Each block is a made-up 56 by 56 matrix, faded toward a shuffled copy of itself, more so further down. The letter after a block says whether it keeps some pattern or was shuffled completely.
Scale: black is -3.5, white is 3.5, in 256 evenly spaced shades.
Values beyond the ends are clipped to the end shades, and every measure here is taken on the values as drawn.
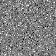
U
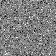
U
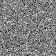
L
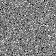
L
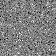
L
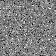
L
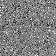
U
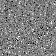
U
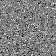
U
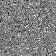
L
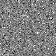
U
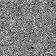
L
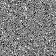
U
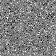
U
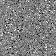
L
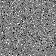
L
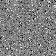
U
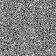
U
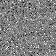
L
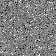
U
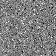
U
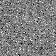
U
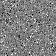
L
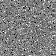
U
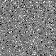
U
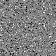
U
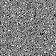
U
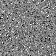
L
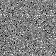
L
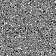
L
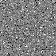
L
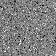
L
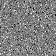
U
